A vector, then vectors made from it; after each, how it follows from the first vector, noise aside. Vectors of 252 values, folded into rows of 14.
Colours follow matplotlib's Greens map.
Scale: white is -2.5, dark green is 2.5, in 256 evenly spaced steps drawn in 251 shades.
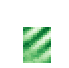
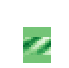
partly zeroed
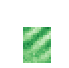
shrunk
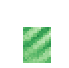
shrunk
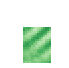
shrunk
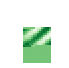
partly zeroed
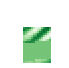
partly zeroed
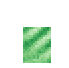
shrunk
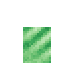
shrunk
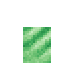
shrunk
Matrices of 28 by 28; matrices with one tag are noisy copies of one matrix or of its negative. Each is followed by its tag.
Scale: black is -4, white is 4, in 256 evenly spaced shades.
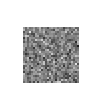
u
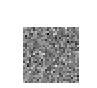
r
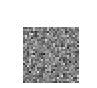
r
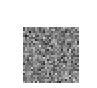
u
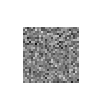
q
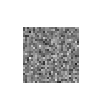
u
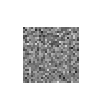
q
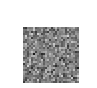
r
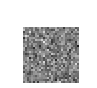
u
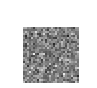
r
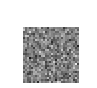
u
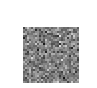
q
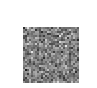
q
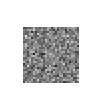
r
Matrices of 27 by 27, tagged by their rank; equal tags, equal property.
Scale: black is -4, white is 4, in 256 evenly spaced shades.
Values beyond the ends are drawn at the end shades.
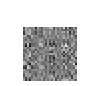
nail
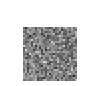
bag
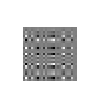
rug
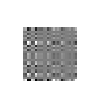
rug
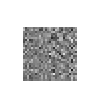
nail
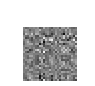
nail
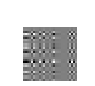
rug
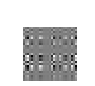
rug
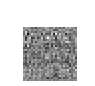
nail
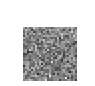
bag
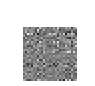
nail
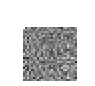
nail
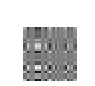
rug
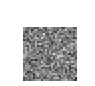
bag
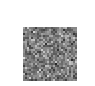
bag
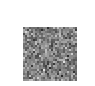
bag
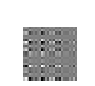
rug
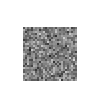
bag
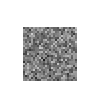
bag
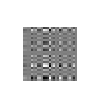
rug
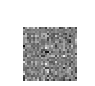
nail
